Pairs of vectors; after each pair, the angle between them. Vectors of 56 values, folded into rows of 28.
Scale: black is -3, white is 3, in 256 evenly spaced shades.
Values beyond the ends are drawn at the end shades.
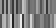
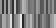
nearly parallel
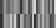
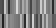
partly aligned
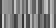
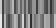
nearly opposite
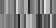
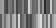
nearly opposite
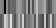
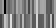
nearly parallel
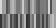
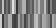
orthogonal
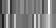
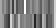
partly opposed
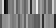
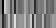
partly opposed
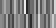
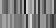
nearly opposite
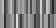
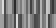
nearly parallel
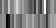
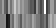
nearly parallel
